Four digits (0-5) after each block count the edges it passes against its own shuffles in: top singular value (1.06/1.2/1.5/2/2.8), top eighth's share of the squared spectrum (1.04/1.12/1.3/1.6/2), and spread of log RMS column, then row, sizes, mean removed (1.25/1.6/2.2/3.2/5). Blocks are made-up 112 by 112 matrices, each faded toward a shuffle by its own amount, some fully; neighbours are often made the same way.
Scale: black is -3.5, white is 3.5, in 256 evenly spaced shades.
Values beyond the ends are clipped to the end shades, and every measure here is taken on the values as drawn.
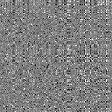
5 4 3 3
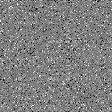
4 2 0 1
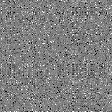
4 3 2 2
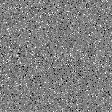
3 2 0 0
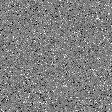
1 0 0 0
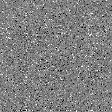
1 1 1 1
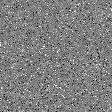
0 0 0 0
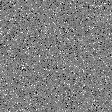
0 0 0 0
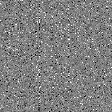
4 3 2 1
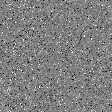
0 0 0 0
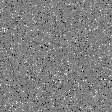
0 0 0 0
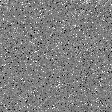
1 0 0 0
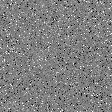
0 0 0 0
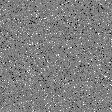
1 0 0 0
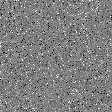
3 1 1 0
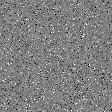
0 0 0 0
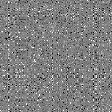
5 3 2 2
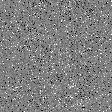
2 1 0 0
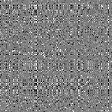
5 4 3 3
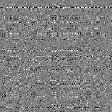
4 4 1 3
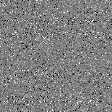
3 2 0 2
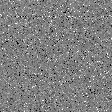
2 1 0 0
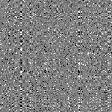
5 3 3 2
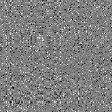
4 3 2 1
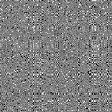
5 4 3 3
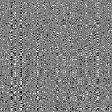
5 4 3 3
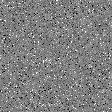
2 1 0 0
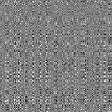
5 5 4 4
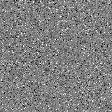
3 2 0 1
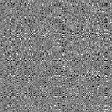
5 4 3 3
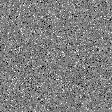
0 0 0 1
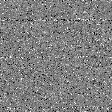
1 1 0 2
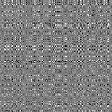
5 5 4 4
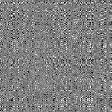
5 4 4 3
